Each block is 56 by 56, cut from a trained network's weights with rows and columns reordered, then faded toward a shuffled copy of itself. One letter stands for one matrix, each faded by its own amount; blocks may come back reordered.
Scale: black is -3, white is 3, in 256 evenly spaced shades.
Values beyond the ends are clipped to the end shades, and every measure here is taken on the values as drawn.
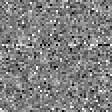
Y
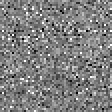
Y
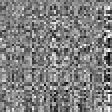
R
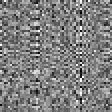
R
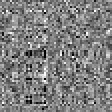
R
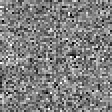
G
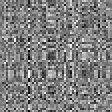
R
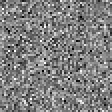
G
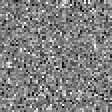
Y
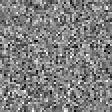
G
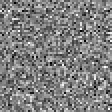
G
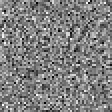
G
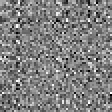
R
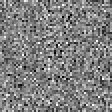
G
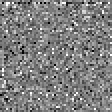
Y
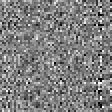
R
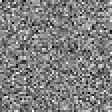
G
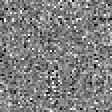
Y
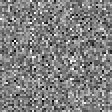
G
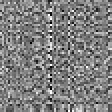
R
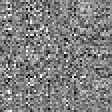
R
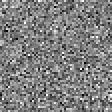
G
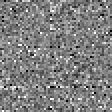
Y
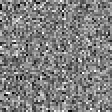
G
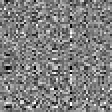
R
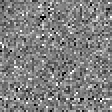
Y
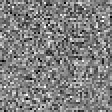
G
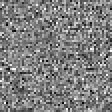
G
